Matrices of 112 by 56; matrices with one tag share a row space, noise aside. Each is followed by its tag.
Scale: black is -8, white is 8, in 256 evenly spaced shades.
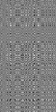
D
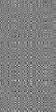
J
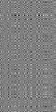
J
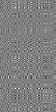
J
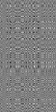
D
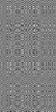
D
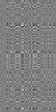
D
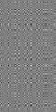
J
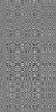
D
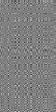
J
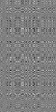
D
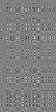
D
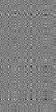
J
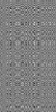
D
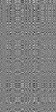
D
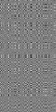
J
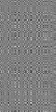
J
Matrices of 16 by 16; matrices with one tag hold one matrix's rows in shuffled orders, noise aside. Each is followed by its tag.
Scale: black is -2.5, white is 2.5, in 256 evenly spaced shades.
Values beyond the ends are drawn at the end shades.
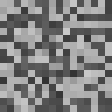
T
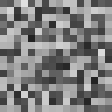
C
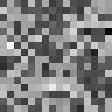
C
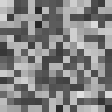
T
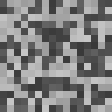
C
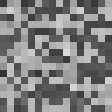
C
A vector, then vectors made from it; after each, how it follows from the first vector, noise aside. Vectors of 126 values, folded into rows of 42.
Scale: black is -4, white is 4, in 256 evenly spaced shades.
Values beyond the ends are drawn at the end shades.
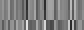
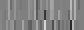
partly zeroed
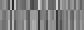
reversed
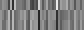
reversed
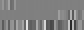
partly zeroed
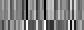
scaled up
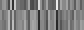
reversed
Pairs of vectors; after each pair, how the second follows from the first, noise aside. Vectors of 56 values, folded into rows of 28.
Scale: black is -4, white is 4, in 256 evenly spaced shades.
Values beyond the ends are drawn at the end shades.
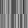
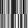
scaled up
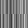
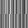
wrapped around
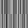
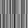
wrapped around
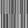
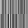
wrapped around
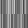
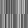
wrapped around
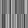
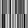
scaled up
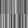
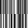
scaled up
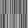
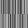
wrapped around
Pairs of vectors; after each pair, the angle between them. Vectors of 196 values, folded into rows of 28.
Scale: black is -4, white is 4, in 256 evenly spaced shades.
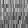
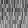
nearly opposite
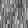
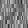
nearly parallel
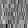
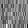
nearly opposite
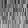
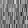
partly opposed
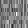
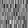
partly opposed
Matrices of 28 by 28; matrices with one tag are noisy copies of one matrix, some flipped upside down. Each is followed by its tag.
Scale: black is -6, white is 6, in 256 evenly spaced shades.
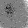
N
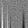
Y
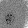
N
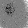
N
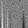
Y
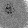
N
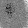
N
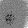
N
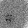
N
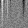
Y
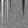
Y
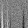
Y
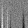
Y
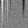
Y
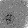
N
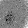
N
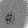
N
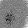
N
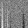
Y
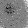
N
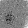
N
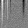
Y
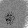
N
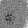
N
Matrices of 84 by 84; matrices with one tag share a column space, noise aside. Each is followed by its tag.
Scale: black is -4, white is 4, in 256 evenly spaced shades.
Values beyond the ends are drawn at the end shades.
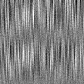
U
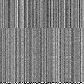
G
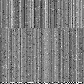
G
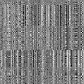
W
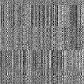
W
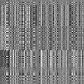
W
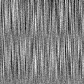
U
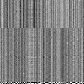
G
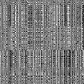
W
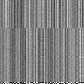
G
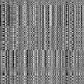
W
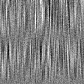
U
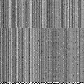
G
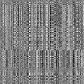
W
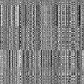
W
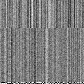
G
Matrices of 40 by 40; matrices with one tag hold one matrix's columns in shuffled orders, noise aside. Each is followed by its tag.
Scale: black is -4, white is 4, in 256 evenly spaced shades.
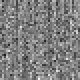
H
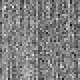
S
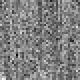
H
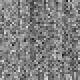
H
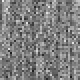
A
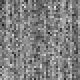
S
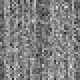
S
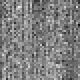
S
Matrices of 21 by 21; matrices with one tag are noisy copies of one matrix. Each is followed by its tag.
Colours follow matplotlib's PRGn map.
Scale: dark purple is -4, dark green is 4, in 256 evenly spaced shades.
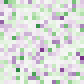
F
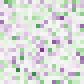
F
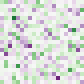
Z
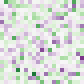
F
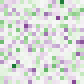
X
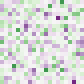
X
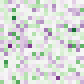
Z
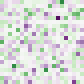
X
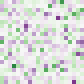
X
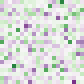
X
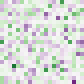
X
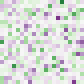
X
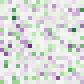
Z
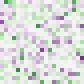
F
